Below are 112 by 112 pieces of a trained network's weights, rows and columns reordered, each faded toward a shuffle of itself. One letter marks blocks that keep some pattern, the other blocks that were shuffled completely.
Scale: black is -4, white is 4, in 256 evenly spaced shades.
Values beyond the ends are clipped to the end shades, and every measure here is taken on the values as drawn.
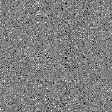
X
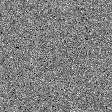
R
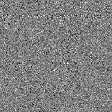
X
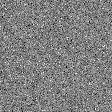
R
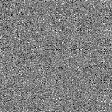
X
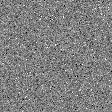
R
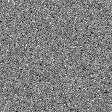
R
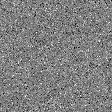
R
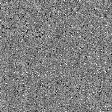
X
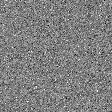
R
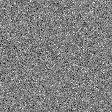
R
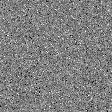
R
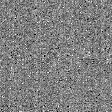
X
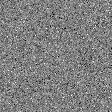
R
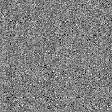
X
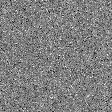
R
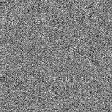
X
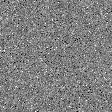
R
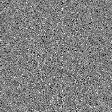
X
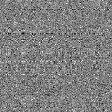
X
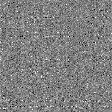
X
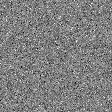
R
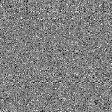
X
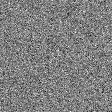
R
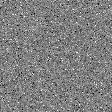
R
